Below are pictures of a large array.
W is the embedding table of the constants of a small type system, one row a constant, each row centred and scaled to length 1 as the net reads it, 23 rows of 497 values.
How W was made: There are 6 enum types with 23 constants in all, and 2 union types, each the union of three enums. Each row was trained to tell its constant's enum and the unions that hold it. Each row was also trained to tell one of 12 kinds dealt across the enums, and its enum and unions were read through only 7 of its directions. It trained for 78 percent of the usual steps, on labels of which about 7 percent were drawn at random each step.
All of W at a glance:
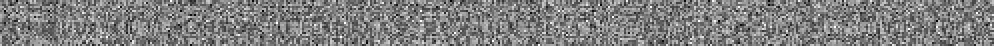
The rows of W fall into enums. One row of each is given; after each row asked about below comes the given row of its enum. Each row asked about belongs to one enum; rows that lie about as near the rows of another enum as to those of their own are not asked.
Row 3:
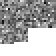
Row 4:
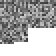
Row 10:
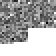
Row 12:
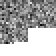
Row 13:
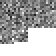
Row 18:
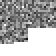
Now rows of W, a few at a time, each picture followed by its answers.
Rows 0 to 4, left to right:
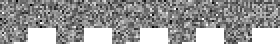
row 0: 10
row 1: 10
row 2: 12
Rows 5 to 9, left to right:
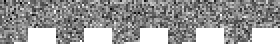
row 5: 12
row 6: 3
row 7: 18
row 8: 4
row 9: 3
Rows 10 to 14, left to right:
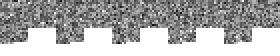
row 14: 12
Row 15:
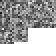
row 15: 12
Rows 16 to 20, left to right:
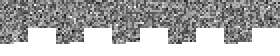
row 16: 10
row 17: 4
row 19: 4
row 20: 13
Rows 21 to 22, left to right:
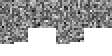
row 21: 13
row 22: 18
